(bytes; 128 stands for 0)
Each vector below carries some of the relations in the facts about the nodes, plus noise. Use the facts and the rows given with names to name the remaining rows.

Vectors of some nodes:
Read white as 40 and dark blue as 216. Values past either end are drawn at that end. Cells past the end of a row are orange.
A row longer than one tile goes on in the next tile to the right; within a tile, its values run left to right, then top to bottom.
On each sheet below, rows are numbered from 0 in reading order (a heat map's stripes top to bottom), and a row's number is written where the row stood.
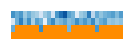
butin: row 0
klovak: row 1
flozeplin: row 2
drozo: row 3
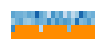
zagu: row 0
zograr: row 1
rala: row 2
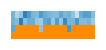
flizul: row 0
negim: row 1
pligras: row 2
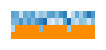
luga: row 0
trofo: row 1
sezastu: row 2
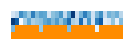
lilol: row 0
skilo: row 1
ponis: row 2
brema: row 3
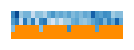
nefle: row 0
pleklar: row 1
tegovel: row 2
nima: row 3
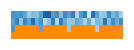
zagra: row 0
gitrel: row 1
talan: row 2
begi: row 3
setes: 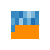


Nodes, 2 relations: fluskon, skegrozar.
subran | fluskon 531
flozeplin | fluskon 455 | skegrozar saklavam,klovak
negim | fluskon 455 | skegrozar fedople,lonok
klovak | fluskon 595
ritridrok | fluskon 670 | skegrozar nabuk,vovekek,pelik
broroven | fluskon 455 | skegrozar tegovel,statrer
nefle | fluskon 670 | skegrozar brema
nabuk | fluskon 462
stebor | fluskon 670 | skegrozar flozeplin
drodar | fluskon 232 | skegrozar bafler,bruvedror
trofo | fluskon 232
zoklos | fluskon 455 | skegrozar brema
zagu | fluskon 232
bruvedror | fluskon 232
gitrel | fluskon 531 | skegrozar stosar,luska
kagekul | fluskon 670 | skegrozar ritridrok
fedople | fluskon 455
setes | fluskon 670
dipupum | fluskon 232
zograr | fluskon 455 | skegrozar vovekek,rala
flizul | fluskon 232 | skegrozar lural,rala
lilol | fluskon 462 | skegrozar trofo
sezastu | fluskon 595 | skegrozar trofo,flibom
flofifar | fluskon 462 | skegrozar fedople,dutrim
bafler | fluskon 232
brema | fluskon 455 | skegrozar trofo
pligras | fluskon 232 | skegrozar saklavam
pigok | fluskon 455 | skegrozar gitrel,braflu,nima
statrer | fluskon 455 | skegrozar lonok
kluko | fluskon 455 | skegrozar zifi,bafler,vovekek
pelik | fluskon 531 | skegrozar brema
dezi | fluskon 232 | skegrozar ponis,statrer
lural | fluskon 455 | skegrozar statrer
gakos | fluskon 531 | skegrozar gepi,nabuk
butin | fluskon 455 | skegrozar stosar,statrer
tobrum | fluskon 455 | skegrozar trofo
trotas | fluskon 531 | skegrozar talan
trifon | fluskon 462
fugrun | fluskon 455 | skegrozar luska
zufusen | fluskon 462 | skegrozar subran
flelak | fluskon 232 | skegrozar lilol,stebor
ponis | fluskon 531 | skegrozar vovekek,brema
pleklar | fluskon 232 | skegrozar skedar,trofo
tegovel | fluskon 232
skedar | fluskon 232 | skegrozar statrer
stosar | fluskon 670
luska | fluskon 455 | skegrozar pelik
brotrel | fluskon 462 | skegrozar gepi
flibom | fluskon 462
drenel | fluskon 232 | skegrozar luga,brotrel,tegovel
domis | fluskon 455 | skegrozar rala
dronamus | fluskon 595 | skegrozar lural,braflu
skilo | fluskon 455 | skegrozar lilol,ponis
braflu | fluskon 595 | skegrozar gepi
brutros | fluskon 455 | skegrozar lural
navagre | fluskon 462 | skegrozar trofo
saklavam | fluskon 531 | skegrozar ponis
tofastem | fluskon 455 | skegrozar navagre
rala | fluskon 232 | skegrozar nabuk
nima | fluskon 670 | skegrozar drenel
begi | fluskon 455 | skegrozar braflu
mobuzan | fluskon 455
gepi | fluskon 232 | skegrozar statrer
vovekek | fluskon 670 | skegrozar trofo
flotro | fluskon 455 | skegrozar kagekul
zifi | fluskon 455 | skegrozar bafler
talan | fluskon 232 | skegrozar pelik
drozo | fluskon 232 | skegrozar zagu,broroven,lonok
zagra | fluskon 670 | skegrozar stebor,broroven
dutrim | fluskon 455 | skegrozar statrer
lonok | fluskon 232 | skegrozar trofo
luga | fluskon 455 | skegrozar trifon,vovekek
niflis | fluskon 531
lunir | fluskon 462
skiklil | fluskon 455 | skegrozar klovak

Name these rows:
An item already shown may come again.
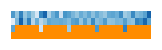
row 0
lural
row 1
luska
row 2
tofastem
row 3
drodar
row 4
nabuk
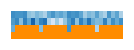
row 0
kagekul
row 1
pleklar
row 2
zagra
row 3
domis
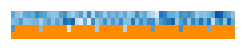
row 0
drodar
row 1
mobuzan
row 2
tobrum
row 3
flotro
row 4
begi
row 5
brotrel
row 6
zagra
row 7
gakos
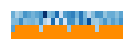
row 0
drenel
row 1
pelik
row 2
ritridrok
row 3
fugrun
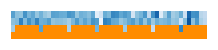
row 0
pigok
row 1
flelak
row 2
fugrun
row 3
dronamus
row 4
skilo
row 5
zoklos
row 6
gepi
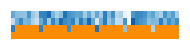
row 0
dezi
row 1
stosar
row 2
stebor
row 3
skedar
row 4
braflu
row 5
domis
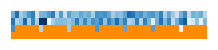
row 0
saklavam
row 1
vovekek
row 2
brutros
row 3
zagra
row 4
trotas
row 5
dutrim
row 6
brema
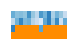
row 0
dezi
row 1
statrer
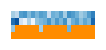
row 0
lonok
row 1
kluko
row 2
fedople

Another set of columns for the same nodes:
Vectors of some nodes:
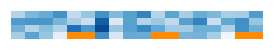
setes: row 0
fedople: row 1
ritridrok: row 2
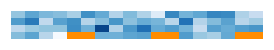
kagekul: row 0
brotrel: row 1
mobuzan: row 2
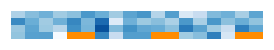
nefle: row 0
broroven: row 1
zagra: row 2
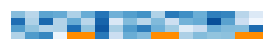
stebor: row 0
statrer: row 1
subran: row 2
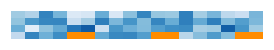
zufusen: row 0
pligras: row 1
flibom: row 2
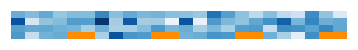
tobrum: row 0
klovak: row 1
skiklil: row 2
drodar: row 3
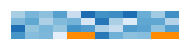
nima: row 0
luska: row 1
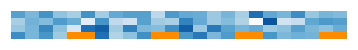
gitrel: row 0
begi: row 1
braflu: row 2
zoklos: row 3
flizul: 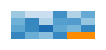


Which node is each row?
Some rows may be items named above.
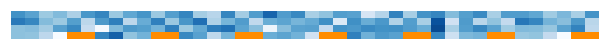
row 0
vovekek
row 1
talan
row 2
rala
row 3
pelik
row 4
skedar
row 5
fedople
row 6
vovekek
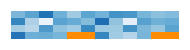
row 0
fugrun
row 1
flotro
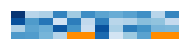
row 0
trofo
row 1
lural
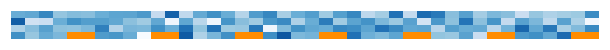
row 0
zoklos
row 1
stosar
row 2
pigok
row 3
talan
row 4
gepi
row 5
ponis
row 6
dronamus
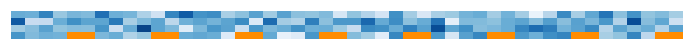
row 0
zoklos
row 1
nabuk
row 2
pelik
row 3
kluko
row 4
drodar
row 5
negim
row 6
drozo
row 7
saklavam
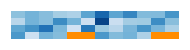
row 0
gakos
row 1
brema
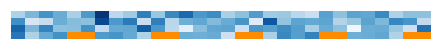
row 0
butin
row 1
trofo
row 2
pelik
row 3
sezastu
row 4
trotas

